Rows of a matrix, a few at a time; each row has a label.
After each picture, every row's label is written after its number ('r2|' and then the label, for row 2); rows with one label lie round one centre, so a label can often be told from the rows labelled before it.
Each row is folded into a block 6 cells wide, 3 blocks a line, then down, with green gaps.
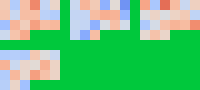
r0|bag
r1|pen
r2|bag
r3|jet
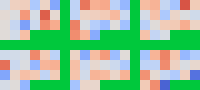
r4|pen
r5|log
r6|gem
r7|jet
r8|bag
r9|log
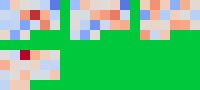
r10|pen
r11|pen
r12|gem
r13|bag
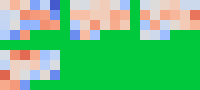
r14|pen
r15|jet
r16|jet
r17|log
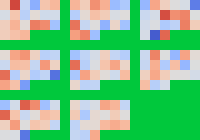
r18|gem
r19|log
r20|pen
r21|log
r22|jet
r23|gem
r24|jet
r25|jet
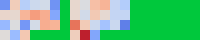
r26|pen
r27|log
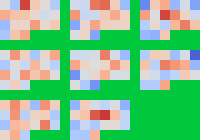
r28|bag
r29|jet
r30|pen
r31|gem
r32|jet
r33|pen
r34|gem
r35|pen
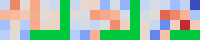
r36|jet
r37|pen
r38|pen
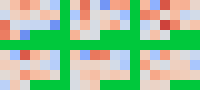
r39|log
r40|gem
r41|bag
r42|bag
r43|bag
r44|bag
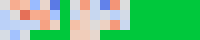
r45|pen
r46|gem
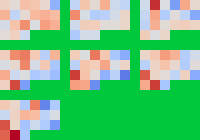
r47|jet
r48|jet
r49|gem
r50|log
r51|log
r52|log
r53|log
